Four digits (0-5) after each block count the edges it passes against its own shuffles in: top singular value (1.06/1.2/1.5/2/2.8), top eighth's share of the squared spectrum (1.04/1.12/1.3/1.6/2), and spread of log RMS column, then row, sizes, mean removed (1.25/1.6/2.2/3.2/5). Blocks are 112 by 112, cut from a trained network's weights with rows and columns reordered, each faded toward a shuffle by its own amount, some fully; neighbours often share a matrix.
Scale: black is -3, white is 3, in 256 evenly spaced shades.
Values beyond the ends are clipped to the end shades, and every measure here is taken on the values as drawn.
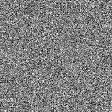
3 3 1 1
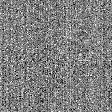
3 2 0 1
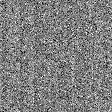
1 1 0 0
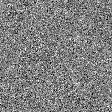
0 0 0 0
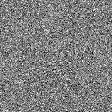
3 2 1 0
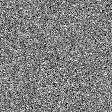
0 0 0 0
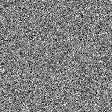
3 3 0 1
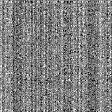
4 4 2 3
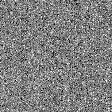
1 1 0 0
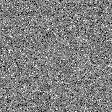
0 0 0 0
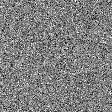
0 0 0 0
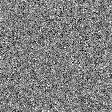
0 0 0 0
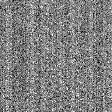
3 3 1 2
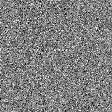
1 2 1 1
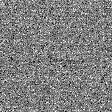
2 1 0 0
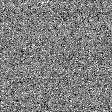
1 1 0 0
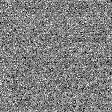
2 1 0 0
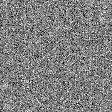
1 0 0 0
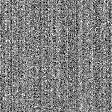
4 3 1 2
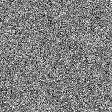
2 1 0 0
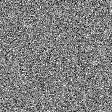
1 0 0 0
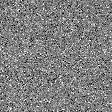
1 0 0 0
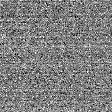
3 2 1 0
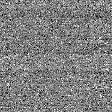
2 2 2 0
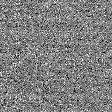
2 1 1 0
